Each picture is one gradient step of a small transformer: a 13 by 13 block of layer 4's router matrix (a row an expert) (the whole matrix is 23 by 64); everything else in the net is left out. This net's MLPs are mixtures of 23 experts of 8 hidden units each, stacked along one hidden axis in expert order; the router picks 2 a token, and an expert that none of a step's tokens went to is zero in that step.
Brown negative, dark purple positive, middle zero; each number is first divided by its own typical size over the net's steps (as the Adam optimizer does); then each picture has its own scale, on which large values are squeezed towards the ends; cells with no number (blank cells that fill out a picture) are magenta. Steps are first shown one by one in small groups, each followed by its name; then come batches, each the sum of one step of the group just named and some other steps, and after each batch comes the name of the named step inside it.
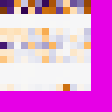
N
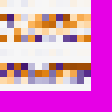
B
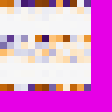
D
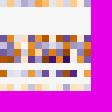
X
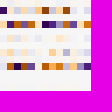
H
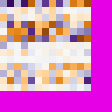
B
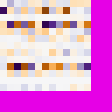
H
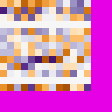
X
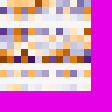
X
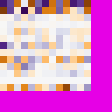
N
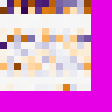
N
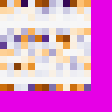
D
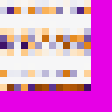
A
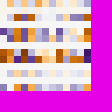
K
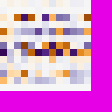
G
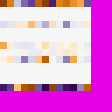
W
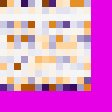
W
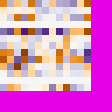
K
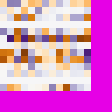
K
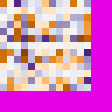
K
